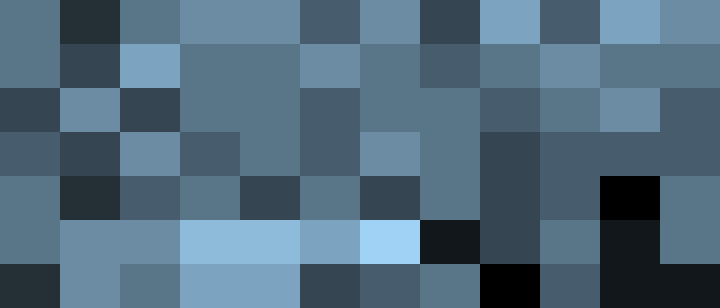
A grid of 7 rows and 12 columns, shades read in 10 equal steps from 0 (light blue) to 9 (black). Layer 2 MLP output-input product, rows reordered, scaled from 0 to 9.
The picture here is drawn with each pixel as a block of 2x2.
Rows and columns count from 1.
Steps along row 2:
up down up same down up up down down up same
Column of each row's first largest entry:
2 2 1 2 11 8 9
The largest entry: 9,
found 2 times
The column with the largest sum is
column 11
